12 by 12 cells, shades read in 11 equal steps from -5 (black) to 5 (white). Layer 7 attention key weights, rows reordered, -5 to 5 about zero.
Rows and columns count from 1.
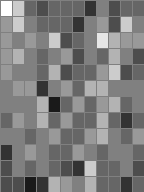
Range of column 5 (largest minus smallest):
7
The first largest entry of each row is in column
1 2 9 2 10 8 4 4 9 3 8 5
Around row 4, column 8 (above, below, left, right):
0 -1 -2 -1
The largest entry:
5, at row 1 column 1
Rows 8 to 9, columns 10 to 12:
-1 -3 -1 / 0 -1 1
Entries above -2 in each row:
9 10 11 10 10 11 11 11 12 11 8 7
